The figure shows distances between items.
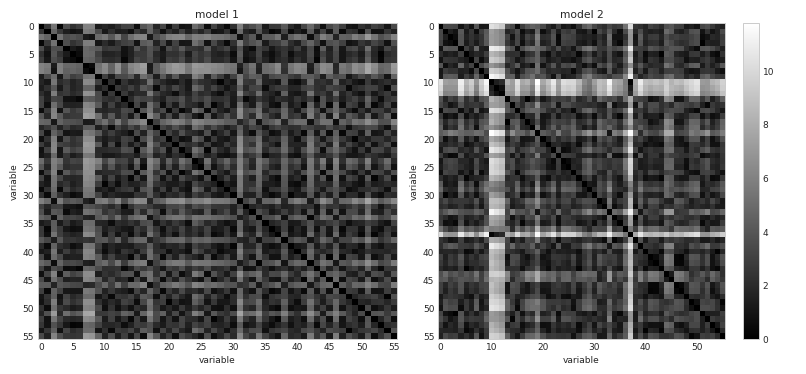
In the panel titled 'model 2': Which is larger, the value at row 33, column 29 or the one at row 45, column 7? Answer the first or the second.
the first
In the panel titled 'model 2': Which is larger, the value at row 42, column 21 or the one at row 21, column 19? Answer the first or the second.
the second
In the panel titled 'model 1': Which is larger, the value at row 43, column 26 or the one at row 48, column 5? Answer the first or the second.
the first
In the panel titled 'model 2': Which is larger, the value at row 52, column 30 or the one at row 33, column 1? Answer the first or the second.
the second
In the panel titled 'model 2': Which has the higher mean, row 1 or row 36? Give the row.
36
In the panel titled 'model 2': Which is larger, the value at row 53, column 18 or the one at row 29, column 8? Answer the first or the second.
the second
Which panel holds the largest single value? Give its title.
model 2
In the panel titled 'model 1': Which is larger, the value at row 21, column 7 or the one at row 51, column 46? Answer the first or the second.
the first
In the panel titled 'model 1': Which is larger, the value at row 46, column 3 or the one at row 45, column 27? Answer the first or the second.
the first
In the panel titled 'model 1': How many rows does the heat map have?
56
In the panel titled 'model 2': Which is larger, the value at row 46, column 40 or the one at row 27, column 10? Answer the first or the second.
the second
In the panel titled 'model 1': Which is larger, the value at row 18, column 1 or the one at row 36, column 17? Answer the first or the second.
the second
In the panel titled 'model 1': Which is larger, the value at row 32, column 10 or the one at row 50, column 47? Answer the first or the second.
the first
